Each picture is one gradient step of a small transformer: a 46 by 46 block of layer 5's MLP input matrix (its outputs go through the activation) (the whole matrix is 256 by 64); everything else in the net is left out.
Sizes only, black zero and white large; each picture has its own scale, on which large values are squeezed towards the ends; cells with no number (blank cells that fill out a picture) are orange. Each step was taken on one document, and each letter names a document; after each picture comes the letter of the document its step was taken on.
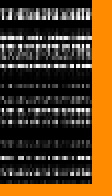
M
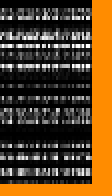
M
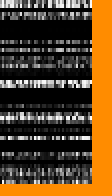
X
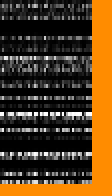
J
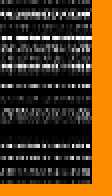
M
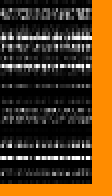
M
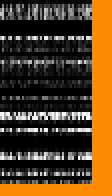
J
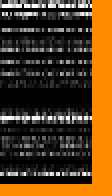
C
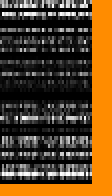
C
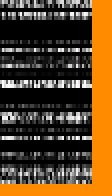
X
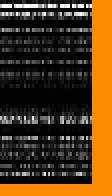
C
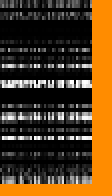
X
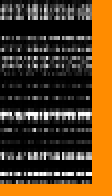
J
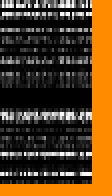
C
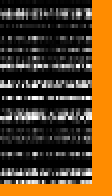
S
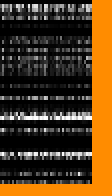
J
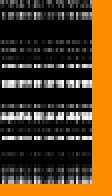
X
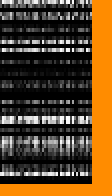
C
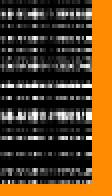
S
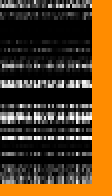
X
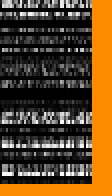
C
